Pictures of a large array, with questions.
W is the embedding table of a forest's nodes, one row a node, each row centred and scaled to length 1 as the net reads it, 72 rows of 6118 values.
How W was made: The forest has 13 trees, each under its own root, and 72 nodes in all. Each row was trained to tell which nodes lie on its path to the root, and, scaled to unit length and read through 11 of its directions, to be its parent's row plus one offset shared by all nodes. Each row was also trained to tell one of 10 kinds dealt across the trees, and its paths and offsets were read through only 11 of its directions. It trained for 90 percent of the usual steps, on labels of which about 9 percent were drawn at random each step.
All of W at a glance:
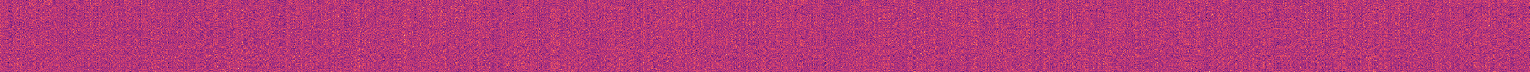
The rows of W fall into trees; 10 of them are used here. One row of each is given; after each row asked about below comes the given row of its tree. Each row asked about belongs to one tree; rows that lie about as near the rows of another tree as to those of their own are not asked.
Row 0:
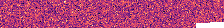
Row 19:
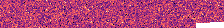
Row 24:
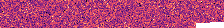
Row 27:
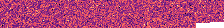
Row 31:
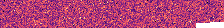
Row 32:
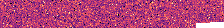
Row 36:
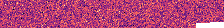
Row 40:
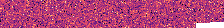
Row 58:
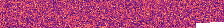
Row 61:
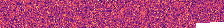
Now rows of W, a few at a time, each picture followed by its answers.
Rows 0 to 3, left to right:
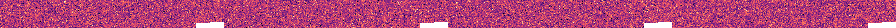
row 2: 0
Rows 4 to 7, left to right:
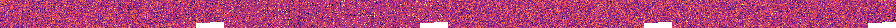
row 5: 19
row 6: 36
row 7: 61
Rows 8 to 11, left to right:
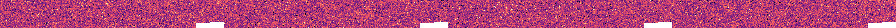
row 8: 24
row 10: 32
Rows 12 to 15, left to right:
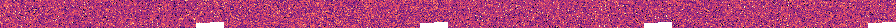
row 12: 19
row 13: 40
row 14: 40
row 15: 32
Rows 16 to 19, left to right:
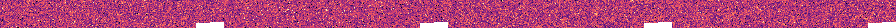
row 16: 31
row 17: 40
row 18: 36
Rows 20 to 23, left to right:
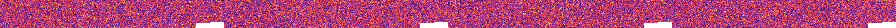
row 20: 27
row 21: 36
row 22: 19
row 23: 0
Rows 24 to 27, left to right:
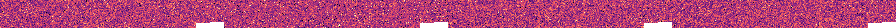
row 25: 32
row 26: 24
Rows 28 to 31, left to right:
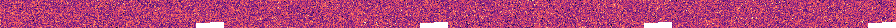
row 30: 24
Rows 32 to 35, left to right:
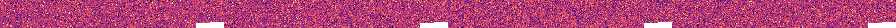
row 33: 24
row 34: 31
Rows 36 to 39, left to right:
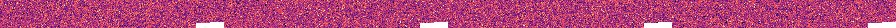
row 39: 31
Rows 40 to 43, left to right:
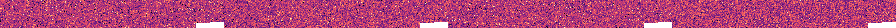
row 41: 32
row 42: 32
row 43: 31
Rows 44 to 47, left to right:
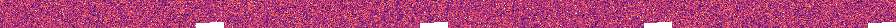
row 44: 27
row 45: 61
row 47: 19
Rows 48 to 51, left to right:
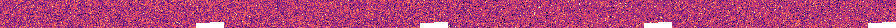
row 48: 24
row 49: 58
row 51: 31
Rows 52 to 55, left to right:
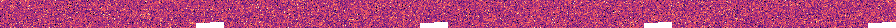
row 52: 40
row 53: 61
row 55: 19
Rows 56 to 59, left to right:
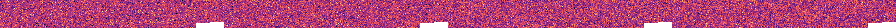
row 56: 19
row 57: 32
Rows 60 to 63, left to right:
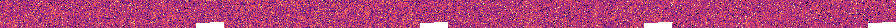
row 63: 40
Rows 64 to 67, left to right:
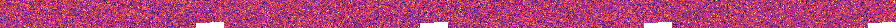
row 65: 58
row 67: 32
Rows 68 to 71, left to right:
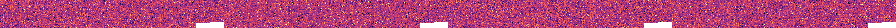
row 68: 40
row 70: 40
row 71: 19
